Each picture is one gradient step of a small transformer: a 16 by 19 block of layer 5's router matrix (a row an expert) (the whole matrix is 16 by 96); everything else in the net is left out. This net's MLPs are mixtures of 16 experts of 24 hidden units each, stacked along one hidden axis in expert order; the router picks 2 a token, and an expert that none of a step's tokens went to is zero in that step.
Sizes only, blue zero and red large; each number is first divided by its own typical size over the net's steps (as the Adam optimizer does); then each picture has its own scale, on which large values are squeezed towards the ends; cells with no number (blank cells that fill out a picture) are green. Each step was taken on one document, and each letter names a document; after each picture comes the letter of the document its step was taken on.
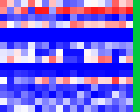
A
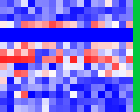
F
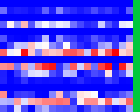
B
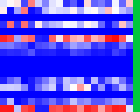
A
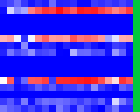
A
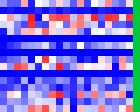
F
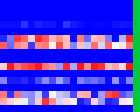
B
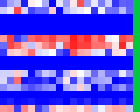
A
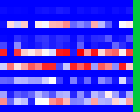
B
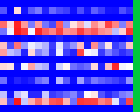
B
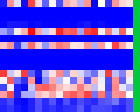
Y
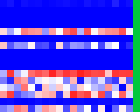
Y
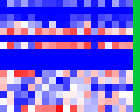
Y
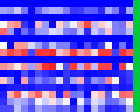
F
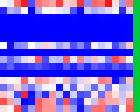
F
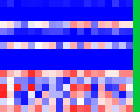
Y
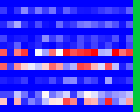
B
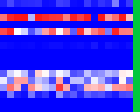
Y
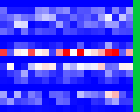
B
